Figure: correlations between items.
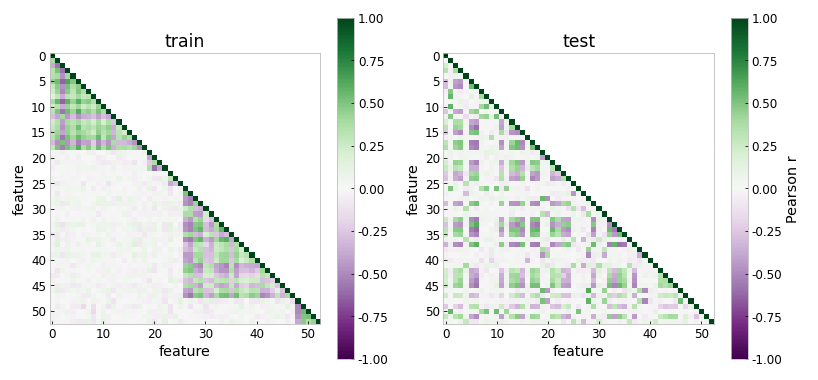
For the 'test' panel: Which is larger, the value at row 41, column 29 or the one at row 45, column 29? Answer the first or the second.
the first
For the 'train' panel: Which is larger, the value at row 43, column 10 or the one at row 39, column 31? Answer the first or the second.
the first
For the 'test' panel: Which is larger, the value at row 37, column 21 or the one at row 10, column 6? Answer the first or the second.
the second
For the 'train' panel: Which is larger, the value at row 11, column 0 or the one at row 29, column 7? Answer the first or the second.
the first
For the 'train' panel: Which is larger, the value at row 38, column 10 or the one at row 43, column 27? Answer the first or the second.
the second
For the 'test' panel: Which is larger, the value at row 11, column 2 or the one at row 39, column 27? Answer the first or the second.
the second
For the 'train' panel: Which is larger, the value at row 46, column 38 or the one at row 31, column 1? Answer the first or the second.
the first
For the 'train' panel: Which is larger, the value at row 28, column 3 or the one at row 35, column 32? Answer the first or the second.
the first
